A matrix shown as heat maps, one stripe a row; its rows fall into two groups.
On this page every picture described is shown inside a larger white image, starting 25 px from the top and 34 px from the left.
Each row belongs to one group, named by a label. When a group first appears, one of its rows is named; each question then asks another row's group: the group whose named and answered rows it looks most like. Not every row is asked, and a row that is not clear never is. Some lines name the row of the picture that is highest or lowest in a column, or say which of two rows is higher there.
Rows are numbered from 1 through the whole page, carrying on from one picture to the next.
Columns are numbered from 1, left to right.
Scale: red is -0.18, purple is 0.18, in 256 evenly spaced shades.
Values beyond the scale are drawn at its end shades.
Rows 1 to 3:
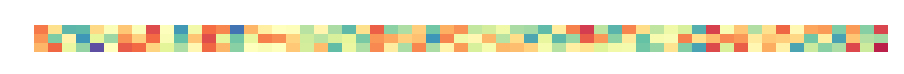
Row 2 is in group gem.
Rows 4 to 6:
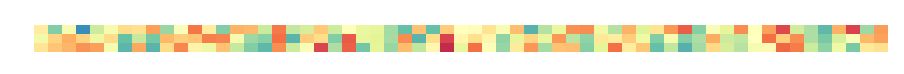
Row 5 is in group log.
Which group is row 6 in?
log
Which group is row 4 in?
gem
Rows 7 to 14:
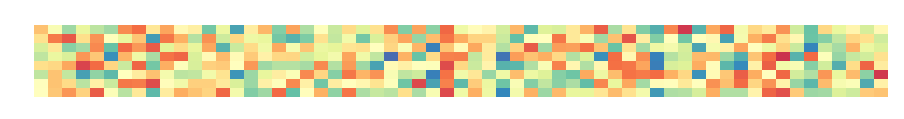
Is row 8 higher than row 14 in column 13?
No
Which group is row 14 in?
log
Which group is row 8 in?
log
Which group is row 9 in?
gem
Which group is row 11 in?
log
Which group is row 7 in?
gem
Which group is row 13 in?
gem
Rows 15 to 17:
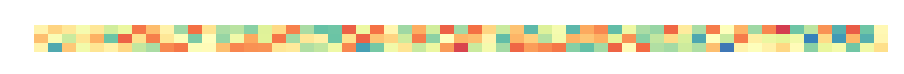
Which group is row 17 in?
log
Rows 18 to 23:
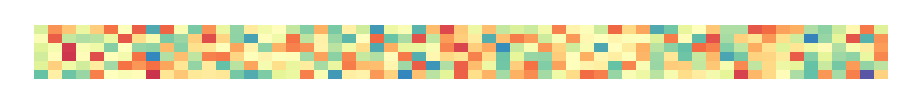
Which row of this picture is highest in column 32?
18
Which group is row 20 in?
log
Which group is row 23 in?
gem
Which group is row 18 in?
log
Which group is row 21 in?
log
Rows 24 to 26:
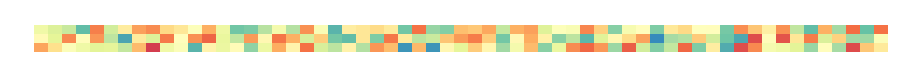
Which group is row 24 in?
gem
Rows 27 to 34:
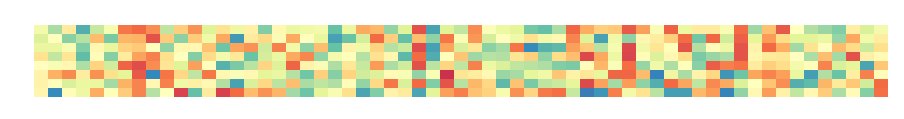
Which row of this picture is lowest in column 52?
32
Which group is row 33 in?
gem
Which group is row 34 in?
log
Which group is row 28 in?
gem
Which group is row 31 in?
gem
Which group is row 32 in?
log
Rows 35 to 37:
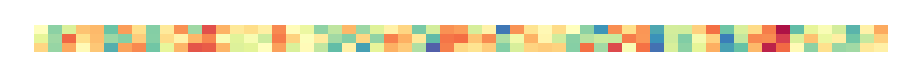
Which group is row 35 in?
log
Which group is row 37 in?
log
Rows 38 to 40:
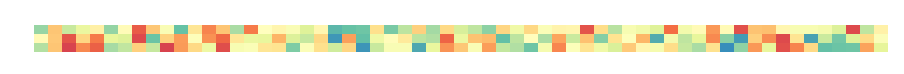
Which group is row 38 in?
gem
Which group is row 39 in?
log
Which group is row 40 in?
log
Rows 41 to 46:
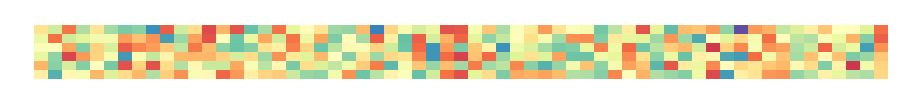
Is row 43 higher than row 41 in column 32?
No
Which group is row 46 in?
log
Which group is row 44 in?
log
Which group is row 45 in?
gem
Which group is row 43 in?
gem
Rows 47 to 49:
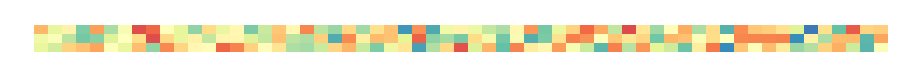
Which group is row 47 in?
gem
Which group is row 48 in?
gem
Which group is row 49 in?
log
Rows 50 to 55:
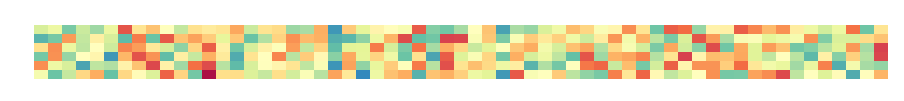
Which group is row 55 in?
log
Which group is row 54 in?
gem
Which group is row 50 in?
gem
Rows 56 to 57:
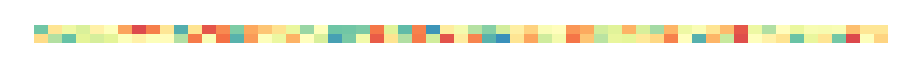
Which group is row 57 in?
gem
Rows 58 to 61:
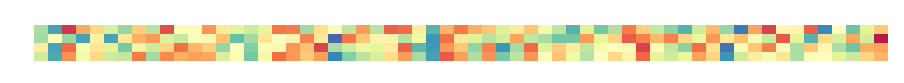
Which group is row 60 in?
log
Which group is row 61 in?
log
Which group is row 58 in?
log
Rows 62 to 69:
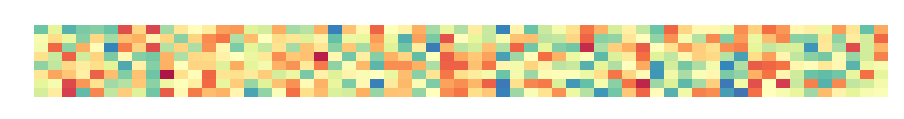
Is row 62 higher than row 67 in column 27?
Yes
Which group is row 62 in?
gem
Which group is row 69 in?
log
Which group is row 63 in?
gem
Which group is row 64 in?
gem
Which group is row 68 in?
log
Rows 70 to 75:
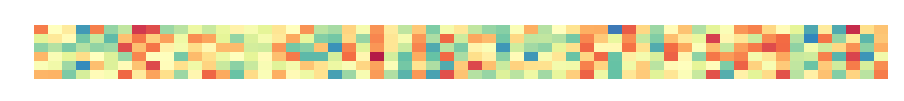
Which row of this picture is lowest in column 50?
73
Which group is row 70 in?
gem
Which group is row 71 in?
gem
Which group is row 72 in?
gem
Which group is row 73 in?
gem
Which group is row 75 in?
gem
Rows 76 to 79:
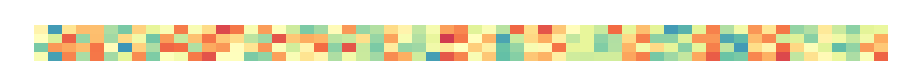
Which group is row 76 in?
log
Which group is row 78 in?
log
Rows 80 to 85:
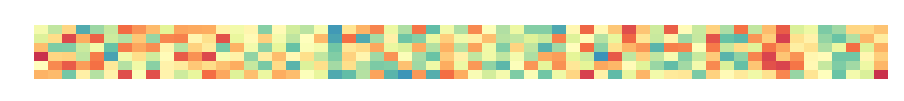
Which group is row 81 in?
log
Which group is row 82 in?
gem
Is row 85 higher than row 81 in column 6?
No
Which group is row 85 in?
gem
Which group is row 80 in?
gem
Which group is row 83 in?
log
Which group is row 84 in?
log
